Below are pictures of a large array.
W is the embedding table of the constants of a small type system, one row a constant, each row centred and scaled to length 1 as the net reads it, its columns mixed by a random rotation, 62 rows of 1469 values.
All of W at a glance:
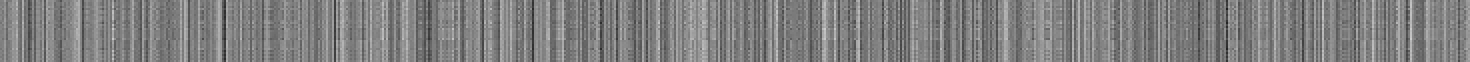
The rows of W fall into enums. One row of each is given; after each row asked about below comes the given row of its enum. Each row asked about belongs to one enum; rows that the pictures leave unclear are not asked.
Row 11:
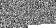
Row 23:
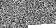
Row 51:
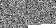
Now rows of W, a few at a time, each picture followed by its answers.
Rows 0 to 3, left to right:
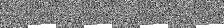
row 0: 11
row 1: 23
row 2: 23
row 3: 51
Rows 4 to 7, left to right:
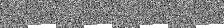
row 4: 51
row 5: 23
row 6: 11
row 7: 51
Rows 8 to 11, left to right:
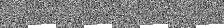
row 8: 23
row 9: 23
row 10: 51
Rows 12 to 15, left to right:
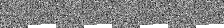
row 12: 11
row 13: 51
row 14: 23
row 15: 51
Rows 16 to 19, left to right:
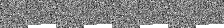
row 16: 51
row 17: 11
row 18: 51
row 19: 11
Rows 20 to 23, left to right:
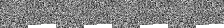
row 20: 23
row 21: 11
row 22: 23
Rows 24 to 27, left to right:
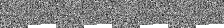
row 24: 11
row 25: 51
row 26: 23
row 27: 11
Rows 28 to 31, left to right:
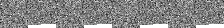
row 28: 51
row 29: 51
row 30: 23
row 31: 51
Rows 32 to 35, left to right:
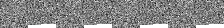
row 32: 23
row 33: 51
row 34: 23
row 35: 51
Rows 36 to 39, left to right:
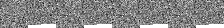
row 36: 23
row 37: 51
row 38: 51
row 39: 51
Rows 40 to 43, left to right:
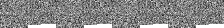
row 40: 11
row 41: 23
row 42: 23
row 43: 11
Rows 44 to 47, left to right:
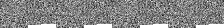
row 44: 23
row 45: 11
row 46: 23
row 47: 11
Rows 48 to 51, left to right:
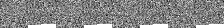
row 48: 23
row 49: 23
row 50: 11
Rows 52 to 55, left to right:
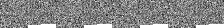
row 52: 11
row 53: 23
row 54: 51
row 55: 11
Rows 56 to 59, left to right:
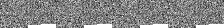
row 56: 11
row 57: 23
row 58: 51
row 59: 11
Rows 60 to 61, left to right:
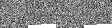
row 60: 23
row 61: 11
